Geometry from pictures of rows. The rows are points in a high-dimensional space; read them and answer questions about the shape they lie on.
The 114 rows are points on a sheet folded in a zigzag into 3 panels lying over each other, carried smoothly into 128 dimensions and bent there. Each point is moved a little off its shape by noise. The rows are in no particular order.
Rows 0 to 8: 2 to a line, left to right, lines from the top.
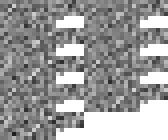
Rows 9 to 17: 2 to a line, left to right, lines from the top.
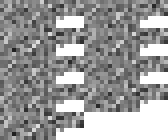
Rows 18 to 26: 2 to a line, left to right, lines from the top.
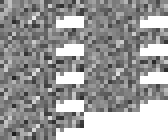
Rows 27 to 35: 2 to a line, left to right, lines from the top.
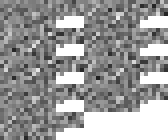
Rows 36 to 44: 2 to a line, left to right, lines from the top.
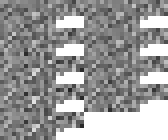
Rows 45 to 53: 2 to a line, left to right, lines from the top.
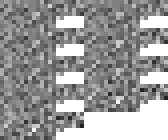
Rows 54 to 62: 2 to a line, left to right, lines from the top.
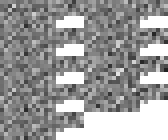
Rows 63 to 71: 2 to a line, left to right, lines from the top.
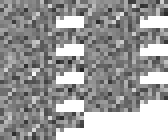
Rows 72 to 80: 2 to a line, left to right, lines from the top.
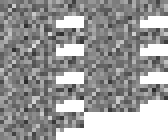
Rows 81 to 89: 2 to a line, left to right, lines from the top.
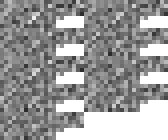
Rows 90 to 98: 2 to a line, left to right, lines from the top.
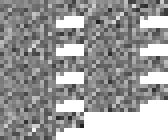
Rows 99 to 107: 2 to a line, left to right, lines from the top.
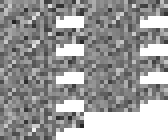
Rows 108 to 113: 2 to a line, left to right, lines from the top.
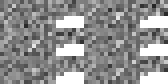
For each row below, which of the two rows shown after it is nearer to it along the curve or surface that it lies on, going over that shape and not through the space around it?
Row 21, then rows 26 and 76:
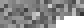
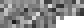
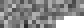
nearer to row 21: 26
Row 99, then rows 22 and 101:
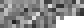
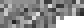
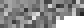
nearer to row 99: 22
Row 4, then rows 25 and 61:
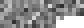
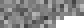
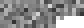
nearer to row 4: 61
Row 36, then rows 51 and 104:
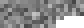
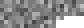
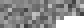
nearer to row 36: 51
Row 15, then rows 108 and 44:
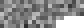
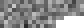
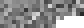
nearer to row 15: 108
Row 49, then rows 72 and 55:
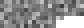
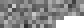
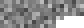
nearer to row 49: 72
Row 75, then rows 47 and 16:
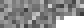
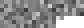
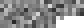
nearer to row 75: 16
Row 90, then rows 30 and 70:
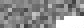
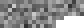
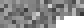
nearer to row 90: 30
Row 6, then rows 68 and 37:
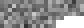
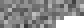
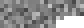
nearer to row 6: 68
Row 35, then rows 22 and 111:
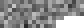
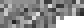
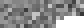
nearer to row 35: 111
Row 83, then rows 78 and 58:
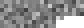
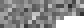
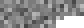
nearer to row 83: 58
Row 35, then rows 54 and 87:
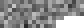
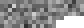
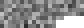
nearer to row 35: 87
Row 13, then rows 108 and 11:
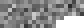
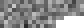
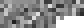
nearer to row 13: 108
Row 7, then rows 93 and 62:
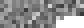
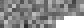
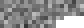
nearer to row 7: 62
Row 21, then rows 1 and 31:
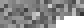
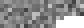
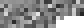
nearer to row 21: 31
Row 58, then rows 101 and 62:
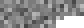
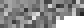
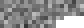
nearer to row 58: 101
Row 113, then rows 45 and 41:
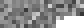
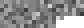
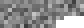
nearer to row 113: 41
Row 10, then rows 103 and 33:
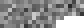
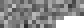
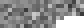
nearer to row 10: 103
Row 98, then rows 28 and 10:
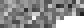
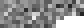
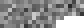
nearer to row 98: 28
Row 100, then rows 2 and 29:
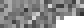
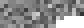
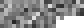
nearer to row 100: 29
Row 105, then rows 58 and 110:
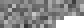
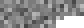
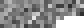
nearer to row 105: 110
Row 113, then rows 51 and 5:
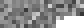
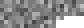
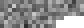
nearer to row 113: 5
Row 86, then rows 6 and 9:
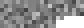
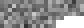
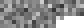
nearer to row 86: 9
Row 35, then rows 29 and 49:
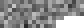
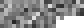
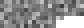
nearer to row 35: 49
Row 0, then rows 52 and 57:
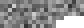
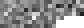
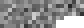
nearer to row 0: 57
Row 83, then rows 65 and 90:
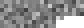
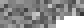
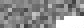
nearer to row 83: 65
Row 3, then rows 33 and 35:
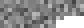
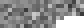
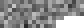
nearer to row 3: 33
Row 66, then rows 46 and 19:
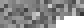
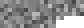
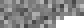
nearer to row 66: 46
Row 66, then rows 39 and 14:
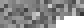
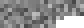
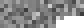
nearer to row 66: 14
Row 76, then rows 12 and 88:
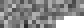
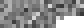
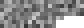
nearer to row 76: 88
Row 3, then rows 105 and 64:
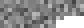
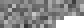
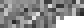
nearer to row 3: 64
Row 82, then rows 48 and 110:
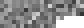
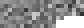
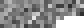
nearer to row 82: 48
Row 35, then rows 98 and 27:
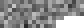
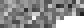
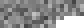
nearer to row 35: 98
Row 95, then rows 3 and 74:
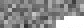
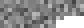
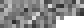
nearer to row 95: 74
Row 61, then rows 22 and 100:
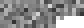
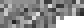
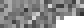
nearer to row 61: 22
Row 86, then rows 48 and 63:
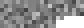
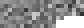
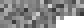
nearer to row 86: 63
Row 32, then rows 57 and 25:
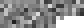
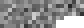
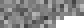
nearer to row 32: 25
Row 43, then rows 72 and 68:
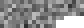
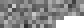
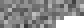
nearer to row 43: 72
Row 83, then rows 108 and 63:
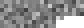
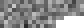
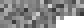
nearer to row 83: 63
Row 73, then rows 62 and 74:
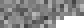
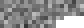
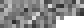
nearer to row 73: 74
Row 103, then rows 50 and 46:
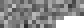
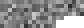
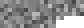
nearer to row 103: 50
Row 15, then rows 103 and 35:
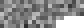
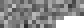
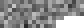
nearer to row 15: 103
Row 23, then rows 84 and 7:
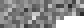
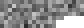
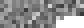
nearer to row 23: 84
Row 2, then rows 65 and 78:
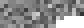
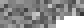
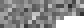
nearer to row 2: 65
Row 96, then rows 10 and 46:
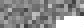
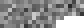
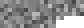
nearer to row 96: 10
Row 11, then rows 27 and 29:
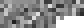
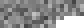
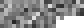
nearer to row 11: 29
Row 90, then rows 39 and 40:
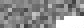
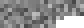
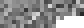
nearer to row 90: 40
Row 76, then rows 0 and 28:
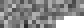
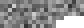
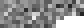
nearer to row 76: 0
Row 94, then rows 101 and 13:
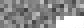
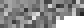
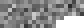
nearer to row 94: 101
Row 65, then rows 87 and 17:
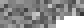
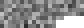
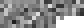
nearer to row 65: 17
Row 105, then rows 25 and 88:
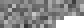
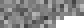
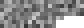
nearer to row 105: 88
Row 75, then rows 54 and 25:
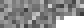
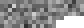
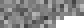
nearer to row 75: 54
